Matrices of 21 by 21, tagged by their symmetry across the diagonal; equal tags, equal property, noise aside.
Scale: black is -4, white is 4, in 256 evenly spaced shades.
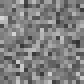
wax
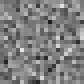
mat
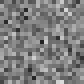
wax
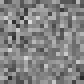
wax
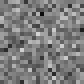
wax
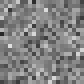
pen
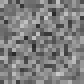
pen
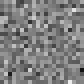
mat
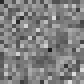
pen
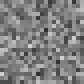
mat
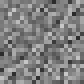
pen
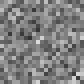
pen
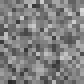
mat
